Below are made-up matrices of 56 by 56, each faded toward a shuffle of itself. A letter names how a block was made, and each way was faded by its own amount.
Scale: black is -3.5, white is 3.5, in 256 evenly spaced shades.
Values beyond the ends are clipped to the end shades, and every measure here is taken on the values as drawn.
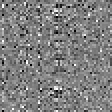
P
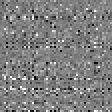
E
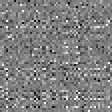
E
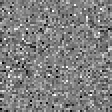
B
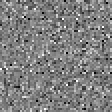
B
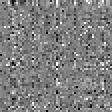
P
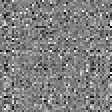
P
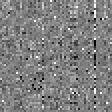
P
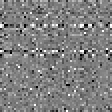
E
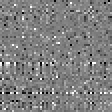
E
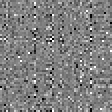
P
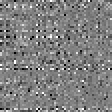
E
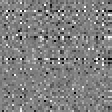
E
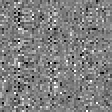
P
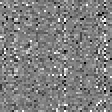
P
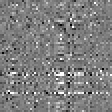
E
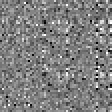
P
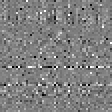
E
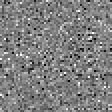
B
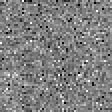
B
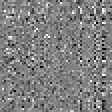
P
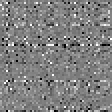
E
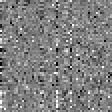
P
